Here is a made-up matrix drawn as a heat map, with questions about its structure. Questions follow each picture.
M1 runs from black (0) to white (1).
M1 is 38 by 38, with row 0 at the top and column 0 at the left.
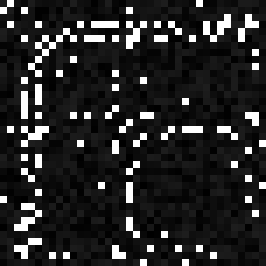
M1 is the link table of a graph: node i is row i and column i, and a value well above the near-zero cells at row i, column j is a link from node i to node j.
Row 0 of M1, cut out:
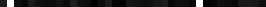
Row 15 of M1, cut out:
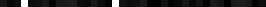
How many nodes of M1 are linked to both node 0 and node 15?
0
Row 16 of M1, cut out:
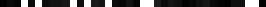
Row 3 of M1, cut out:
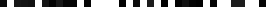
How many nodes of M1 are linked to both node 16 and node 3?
5
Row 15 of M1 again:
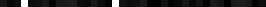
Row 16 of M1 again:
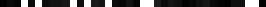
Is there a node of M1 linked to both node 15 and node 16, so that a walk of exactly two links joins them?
yes
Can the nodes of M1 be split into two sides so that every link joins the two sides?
no
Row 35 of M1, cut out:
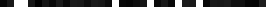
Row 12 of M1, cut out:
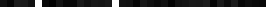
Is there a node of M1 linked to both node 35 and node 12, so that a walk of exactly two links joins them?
yes
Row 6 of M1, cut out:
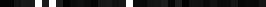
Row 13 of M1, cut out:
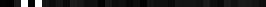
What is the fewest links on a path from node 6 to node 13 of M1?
2
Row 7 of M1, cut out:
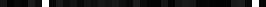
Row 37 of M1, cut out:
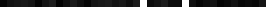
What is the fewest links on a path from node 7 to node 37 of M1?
4
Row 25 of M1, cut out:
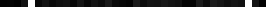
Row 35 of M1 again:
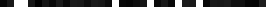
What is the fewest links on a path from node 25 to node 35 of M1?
1
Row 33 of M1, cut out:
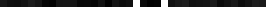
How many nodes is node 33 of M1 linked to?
2
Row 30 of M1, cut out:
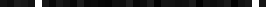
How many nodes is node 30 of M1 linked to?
2
